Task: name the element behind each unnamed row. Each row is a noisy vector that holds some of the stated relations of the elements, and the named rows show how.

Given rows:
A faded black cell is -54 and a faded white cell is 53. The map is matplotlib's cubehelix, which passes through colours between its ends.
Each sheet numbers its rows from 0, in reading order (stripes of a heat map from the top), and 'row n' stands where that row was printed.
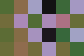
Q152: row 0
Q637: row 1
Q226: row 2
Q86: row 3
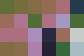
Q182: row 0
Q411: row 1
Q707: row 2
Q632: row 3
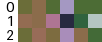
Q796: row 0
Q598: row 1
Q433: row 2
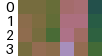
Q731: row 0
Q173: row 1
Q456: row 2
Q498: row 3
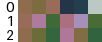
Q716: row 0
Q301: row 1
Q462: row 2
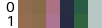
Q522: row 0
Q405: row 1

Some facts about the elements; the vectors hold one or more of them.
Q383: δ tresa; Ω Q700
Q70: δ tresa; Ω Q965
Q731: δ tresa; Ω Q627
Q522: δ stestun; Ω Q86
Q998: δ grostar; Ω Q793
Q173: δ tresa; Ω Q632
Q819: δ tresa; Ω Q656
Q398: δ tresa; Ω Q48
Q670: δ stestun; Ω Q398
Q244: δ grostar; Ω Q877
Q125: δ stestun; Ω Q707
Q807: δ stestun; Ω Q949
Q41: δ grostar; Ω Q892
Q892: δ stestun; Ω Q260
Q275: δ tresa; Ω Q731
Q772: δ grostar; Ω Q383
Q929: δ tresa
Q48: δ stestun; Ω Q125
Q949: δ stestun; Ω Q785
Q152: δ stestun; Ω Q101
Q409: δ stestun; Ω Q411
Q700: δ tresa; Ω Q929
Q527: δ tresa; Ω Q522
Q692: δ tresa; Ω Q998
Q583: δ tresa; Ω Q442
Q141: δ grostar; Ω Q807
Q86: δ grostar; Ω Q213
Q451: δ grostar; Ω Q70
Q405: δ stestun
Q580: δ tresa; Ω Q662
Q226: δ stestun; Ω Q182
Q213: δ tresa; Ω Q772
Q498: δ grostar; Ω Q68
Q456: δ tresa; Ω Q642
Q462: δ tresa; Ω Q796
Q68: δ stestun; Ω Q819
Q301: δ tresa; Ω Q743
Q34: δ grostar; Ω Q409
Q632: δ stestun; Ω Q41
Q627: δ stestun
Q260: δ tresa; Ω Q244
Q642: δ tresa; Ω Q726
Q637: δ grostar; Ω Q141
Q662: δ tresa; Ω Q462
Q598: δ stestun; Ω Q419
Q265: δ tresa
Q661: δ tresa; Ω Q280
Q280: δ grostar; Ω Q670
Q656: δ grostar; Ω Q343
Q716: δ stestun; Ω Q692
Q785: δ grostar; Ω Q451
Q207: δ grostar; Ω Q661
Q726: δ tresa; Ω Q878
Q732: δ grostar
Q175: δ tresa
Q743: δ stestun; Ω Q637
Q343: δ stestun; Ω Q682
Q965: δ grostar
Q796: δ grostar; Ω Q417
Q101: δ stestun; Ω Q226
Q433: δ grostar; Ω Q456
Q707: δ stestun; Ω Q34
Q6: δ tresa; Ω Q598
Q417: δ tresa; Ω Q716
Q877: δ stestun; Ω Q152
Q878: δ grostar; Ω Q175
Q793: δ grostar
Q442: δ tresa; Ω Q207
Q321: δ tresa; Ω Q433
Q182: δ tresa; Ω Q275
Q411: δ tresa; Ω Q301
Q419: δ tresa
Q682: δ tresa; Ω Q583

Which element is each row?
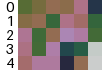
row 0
Q260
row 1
Q70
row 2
Q661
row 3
Q343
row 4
Q409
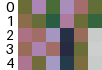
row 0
Q141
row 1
Q417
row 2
Q125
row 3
Q743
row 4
Q670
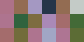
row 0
Q48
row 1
Q583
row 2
Q280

